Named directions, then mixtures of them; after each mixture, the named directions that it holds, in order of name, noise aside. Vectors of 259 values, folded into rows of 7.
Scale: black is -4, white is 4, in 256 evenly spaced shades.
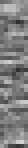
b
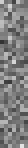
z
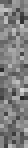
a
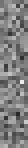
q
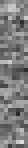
b, q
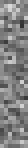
b, q, z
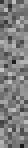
z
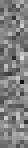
q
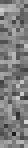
a, b, q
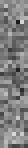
a, b, q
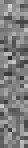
b, z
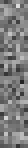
b, q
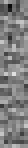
b, z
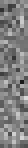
a, q, z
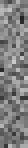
a, z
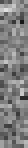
a, b, q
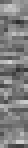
b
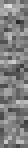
b, z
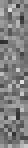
a, q, z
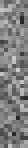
a, q, z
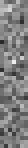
a, b, z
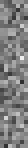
a, q
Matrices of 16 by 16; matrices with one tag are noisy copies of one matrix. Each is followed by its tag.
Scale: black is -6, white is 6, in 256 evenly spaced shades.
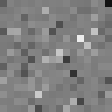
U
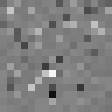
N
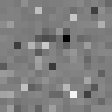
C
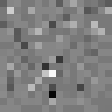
N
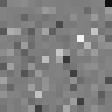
U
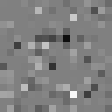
C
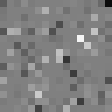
U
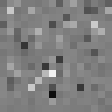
N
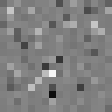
N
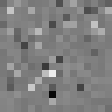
N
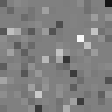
U
